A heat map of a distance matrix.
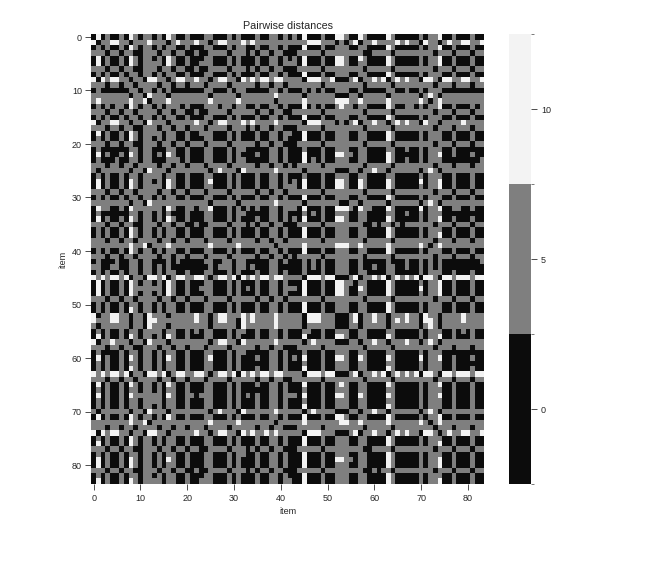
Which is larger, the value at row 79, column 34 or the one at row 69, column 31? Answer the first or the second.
the second
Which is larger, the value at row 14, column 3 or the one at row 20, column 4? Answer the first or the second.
the second
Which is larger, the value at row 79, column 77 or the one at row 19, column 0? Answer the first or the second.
the first
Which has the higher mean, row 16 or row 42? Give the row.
16
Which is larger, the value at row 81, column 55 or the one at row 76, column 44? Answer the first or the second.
the first
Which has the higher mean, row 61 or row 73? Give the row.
73
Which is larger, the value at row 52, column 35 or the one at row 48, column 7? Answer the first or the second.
the first
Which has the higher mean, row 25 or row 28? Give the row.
25
